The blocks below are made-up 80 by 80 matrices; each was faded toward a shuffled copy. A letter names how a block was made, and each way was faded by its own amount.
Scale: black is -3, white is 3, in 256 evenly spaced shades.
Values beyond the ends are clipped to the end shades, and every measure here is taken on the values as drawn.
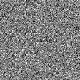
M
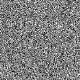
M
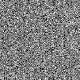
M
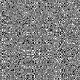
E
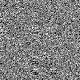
M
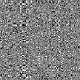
E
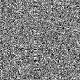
M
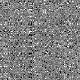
E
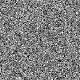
M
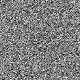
M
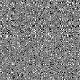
E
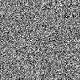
M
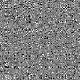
E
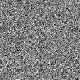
M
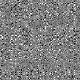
E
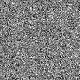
M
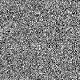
M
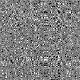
E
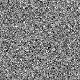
M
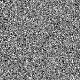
M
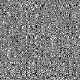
E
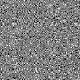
E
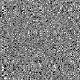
E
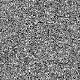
M
